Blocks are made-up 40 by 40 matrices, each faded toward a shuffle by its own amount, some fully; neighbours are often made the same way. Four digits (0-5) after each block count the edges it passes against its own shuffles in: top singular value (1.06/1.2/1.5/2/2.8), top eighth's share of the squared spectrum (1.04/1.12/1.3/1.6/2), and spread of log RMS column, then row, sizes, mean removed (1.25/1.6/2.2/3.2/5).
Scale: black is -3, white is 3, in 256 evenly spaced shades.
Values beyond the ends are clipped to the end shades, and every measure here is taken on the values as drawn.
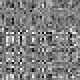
4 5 3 3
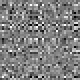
4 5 3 3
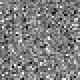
2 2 0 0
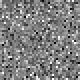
0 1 0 0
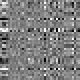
4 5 3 3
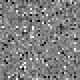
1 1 1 0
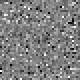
0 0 0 0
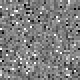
0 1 1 0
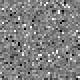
0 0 0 0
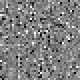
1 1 2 0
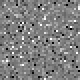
0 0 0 0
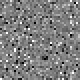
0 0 1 0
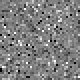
0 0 0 0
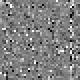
2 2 1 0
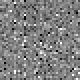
1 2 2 0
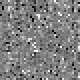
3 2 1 0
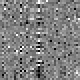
4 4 3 1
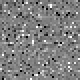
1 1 0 1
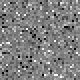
1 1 0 0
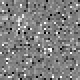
1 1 0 1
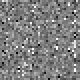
1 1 1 0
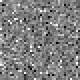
1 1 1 0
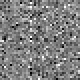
1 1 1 0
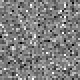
1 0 0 0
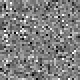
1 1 1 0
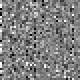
2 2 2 0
